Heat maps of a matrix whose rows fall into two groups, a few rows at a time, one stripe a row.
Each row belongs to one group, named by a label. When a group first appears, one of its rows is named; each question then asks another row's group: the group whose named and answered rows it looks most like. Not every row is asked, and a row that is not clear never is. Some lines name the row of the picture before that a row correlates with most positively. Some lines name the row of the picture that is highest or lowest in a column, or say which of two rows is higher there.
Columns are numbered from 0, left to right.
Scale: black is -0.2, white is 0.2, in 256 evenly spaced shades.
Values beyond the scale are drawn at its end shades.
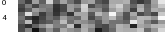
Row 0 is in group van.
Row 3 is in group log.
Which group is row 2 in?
van
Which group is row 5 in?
log
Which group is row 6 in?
van
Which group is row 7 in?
van
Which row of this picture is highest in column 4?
0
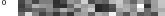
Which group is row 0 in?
van
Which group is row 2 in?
van
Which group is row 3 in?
log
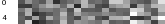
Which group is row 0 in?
van
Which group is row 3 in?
log
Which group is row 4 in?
van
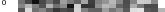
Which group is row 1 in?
log
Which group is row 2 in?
log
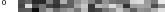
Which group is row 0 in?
log
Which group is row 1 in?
log
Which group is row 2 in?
van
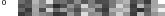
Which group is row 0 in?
van
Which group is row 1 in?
van
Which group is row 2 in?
van
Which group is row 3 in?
van
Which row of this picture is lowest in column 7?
0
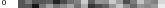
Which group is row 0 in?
log
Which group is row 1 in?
van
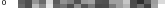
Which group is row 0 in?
van
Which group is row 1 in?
van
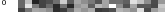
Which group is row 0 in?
log
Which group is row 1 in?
log
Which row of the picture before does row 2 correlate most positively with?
1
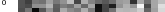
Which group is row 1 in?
van
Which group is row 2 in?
van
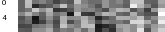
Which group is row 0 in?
log
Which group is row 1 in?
log
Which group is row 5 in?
log
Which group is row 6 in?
van
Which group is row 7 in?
van
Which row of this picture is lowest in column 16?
2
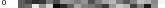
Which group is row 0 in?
log
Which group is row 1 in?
van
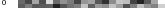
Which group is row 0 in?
van
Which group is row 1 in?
log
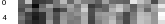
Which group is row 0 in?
log
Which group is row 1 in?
van
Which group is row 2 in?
van
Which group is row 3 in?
log
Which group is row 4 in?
log
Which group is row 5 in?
log
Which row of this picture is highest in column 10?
0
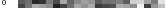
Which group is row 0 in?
log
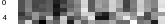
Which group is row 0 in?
log
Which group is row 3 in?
van
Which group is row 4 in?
van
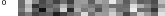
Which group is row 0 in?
log
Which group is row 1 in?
log
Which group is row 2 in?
log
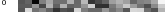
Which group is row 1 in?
van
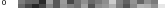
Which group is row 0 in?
log
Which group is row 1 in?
log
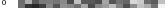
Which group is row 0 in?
log
